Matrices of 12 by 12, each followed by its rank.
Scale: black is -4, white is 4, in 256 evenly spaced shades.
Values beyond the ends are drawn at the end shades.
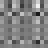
one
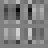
one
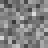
full rank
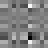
one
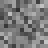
full rank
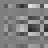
one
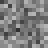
full rank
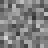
full rank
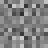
two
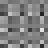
one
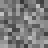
full rank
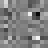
two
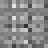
two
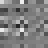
two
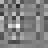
two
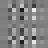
one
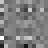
two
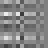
one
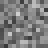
full rank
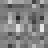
two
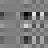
one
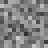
full rank
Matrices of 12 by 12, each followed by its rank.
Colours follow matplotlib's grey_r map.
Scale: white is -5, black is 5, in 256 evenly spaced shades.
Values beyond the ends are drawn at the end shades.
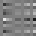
one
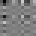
one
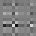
one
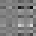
one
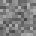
full rank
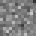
full rank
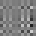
one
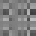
one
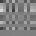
one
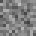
full rank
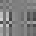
one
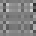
one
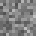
full rank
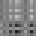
one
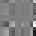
one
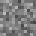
full rank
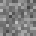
full rank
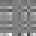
one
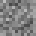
full rank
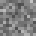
full rank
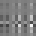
one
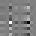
one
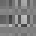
one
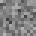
full rank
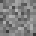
full rank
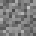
full rank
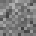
full rank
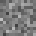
full rank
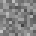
full rank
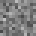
full rank
